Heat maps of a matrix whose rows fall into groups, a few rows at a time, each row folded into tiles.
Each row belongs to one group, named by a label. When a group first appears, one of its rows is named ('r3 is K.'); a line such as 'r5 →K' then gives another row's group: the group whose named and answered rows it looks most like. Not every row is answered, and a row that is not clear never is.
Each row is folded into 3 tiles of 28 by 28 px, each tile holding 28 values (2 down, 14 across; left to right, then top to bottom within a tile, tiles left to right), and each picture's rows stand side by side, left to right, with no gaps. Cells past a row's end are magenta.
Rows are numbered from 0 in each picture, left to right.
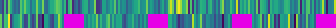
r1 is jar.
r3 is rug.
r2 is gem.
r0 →rug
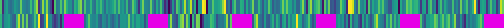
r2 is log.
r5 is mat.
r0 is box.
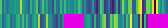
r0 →box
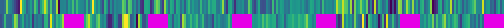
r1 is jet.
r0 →log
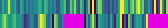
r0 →jet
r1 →rug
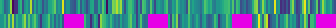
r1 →box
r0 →jar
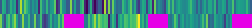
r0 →mat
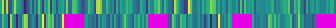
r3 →box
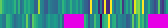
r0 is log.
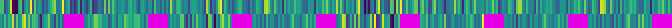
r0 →jar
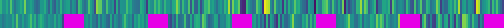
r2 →rug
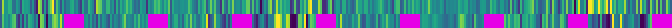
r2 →box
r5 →jet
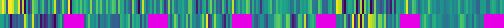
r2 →box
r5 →jet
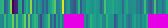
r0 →jar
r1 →mat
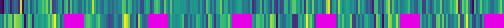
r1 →jet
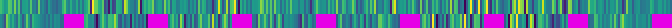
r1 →gem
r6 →log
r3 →log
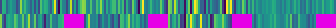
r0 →mat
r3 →box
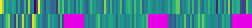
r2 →rug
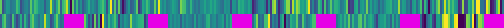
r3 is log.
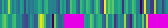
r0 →jet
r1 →mat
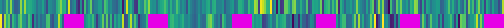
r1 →box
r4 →box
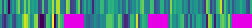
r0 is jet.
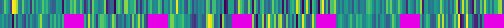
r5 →box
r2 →jet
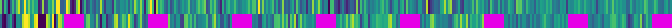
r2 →box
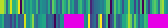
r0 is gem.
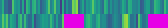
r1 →jet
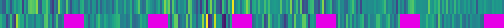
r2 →box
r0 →box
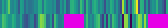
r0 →jet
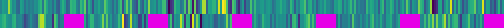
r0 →jet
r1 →box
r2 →log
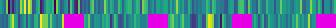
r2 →jet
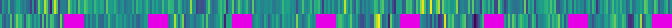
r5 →gem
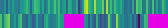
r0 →rug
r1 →gem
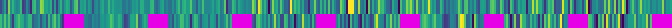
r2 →log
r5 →jet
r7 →log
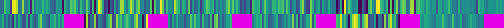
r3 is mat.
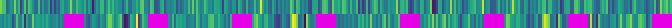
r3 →jet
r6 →jet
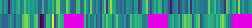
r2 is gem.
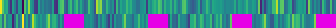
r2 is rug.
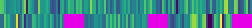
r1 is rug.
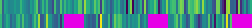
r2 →mat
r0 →box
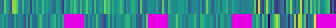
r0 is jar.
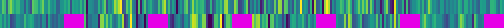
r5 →jet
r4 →mat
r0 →gem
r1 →box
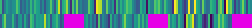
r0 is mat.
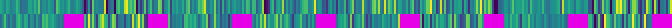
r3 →jar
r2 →box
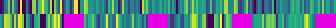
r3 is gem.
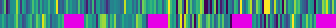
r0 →log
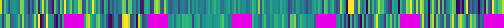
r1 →jet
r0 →box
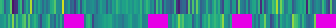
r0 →jar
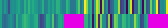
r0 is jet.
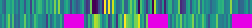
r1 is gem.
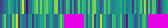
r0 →log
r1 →rug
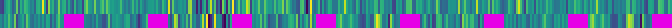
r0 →rug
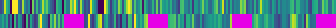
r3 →jet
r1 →log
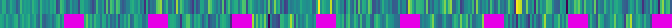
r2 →gem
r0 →mat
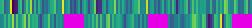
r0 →jar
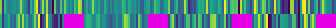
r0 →box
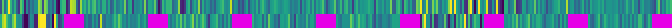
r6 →jar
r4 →mat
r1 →rug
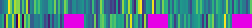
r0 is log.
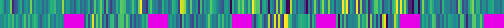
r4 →rug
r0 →jar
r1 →log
